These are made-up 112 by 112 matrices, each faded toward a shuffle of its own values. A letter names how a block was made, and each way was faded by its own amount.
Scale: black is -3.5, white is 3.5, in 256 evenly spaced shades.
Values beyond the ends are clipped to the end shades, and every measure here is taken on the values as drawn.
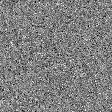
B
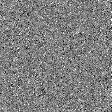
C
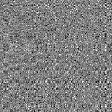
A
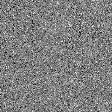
C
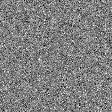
C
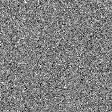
C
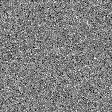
B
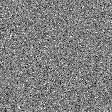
B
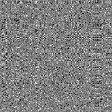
A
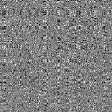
A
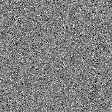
C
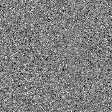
C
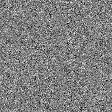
C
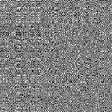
A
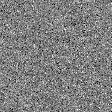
C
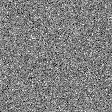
B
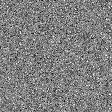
B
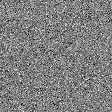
B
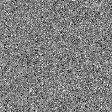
C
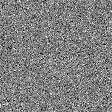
B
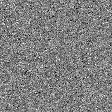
B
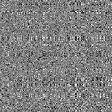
A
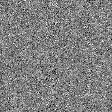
C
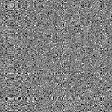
A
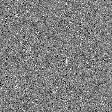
C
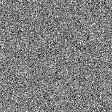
C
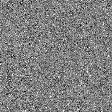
C
